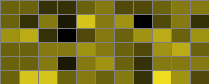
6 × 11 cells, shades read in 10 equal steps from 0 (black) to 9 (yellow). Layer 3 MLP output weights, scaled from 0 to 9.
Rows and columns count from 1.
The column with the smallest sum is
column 4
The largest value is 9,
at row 6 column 9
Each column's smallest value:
4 2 2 0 3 4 3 0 3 4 2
